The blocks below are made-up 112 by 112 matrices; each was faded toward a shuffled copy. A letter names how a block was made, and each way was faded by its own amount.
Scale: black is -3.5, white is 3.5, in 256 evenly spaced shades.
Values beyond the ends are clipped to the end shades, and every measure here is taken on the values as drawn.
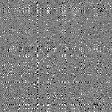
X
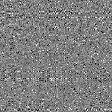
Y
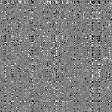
X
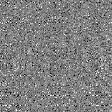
Y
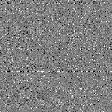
Y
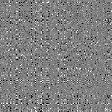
X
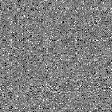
Y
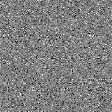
Y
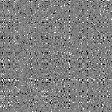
X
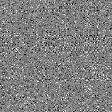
Y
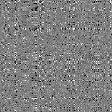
X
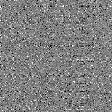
Y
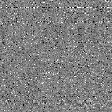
Y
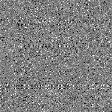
Y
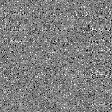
Y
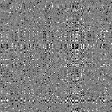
X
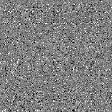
Y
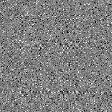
Y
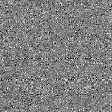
Y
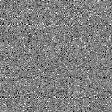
Y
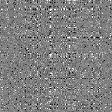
X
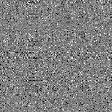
Y
